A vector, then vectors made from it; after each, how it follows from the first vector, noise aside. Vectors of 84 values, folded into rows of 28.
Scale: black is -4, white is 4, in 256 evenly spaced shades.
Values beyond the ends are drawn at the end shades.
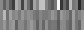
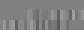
partly zeroed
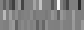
partly zeroed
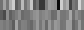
negated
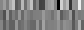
negated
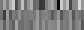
negated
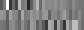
wrapped around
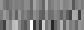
wrapped around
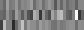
wrapped around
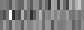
wrapped around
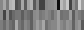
negated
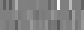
partly zeroed
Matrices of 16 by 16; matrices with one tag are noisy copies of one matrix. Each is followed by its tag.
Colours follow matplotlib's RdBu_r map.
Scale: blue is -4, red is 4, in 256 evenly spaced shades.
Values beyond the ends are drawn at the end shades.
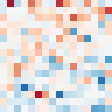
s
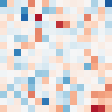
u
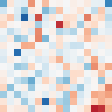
u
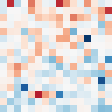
s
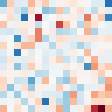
u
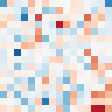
u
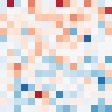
s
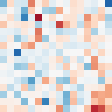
u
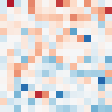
s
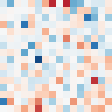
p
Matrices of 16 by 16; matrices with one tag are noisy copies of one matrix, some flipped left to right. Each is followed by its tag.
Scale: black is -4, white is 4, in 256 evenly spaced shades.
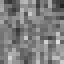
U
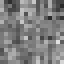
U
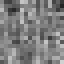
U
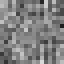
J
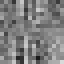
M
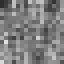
U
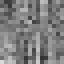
M
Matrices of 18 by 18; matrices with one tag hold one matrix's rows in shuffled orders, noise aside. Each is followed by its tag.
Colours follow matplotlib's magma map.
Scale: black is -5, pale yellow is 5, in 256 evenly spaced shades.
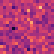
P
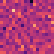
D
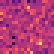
P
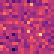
P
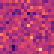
P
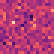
D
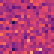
P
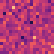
D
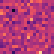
P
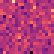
D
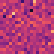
D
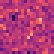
P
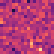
P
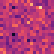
P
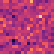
P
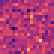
P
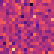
D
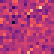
P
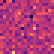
D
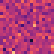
D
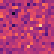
P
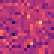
P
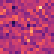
P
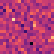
D
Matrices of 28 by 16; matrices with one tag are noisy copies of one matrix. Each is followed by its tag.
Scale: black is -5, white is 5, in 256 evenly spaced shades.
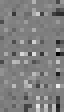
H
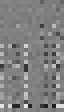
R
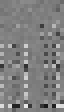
R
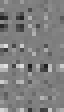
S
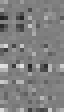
S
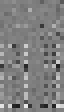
R
